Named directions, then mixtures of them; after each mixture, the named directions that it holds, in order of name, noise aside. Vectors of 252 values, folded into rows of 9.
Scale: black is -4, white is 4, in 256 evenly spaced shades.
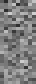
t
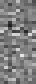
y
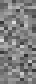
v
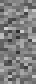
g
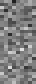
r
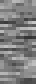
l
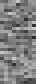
l, t, y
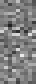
y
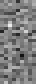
y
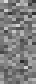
t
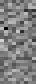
g, t, v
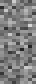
r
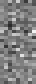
y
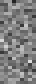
r, v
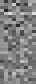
t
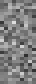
v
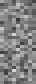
t, v, y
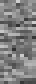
l, t, y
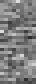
l, y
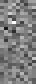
r, t, v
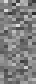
t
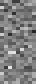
r, y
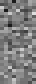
r, t, y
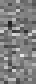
y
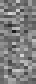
t, y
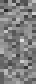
t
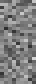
r, t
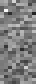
r, t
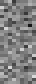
r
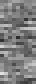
l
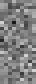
v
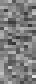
g, l, r
